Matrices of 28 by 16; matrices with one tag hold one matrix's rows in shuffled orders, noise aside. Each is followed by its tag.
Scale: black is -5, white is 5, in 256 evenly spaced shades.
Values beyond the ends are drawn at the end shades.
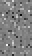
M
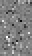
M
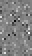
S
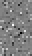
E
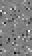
S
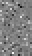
E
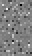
M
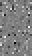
S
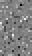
E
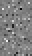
M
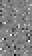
S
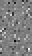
S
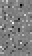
E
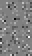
S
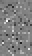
M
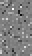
E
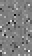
S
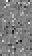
M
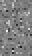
M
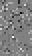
E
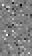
M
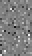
S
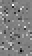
E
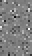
S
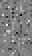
M
